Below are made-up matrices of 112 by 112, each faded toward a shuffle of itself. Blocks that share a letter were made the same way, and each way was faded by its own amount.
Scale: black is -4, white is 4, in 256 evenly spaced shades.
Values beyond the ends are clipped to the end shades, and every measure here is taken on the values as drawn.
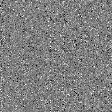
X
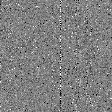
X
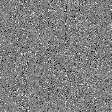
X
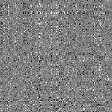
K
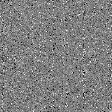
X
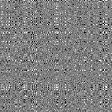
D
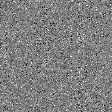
X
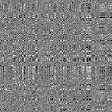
D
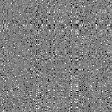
K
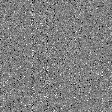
X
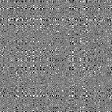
D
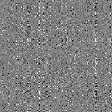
K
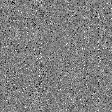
X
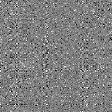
K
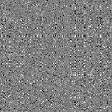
K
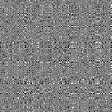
D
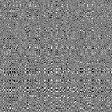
D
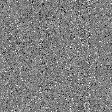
X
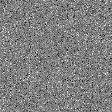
X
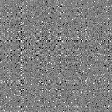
K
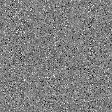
X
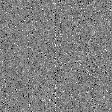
X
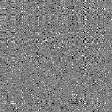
K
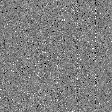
X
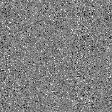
X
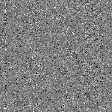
X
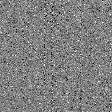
X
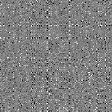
K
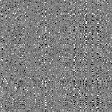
K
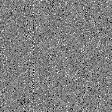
X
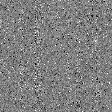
X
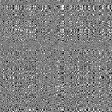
D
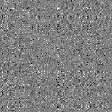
K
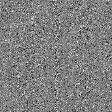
X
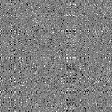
K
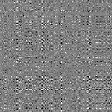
D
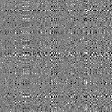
D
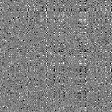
K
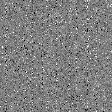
X
